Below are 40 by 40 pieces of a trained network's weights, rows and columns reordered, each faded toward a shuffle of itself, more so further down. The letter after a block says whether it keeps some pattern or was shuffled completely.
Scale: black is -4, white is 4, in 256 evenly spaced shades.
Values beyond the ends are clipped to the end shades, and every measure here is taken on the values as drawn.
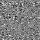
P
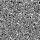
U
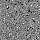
U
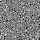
U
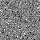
U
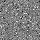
U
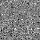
P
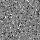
U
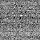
P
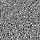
P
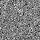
U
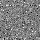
P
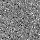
U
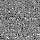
P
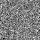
U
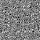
P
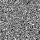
U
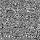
P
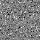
P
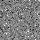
U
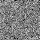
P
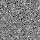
U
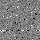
P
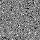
U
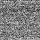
P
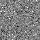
P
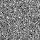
U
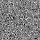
P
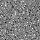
U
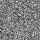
U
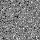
P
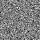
U
